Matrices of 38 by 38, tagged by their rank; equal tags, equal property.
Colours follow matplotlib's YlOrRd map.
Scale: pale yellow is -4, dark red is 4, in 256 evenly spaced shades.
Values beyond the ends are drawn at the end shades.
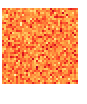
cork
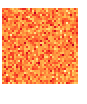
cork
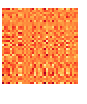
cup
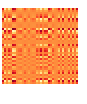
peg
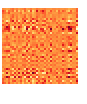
cup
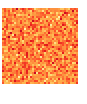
cork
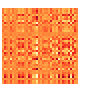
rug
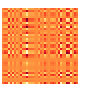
peg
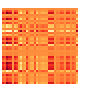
peg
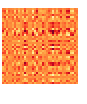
rug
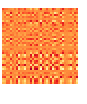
rug
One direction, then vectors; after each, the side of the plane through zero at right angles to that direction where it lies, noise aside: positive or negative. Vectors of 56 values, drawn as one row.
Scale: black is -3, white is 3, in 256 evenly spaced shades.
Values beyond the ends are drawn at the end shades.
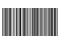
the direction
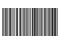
positive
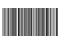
negative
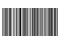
positive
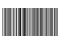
positive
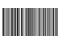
negative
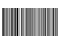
negative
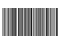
negative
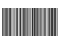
positive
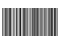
positive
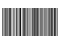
positive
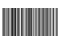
negative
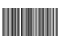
negative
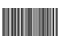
negative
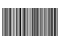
positive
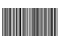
positive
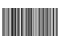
negative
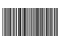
positive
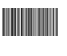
negative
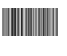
negative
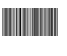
positive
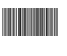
positive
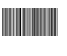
positive
